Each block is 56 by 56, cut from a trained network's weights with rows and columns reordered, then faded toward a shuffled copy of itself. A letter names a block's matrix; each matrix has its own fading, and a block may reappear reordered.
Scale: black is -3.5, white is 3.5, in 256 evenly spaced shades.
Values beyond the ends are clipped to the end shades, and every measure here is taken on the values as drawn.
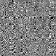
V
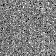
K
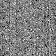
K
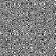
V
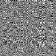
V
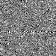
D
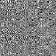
V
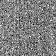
K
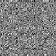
V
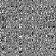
V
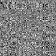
V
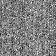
K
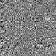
V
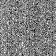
K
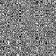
V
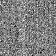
K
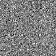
D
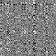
V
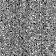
K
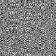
V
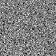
D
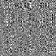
V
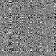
V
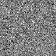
D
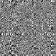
V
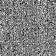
K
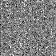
K
